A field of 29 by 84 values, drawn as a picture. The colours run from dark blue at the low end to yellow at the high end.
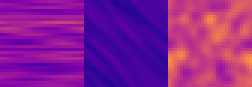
The table splits into one row of 3 panels. Panel 1,1: low, streaked across. Panel 1,2: very low, slanting down to the right, faint in contrast. Panel 1,3: middling, blotchy.
